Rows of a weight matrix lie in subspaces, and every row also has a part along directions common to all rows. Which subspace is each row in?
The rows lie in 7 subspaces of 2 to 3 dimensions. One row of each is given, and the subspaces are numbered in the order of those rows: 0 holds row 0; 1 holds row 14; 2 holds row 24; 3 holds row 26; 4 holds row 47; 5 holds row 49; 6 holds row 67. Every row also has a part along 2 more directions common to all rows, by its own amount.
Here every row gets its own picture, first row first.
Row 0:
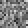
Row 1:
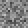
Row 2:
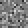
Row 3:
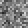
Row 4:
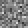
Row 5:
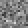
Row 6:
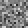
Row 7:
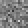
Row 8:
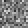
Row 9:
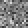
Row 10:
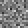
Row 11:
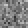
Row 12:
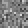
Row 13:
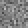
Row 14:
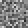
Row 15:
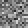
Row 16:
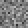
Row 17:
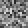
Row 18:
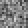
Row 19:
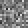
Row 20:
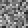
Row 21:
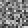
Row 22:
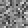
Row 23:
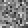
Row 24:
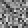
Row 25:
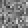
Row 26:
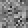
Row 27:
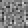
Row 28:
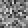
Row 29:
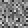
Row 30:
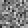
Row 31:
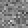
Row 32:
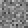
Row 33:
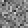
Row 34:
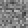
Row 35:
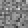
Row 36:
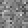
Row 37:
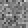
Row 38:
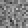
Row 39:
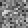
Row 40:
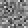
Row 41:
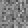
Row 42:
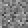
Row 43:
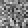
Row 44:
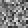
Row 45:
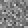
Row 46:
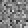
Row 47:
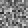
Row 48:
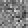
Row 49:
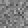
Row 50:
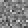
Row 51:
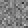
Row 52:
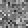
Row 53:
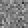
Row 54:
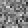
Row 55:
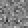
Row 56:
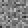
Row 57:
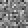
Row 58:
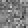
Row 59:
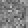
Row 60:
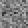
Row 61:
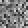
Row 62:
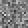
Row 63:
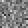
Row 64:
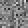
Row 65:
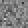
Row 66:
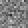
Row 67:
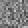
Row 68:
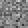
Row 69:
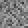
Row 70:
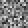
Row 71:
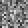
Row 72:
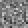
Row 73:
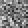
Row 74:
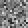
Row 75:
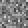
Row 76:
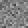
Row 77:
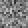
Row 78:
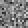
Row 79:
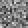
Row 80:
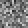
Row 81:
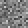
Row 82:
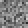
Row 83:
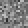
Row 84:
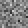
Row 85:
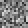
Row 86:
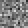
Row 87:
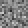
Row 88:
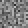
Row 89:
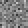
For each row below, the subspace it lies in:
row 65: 5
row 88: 1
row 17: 4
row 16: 1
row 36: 2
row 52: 0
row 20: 5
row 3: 2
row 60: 2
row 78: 1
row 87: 4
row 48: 3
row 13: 1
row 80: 4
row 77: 4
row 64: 6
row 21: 6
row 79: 4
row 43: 1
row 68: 6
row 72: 2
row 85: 2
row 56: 4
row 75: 5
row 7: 1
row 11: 0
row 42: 0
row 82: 2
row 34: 3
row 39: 2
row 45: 5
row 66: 0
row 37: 0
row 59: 3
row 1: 3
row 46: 1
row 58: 3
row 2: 0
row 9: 1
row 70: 3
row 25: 2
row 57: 0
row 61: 5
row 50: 1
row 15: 4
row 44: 0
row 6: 5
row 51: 5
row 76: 5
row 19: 6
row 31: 0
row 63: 0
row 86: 6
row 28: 4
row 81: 3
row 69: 5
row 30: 6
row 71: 0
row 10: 6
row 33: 6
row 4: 4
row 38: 1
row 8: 2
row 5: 3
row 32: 1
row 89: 6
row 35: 6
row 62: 0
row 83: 3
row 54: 2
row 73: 1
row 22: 5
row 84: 4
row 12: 2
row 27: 2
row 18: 0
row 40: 3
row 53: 5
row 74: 3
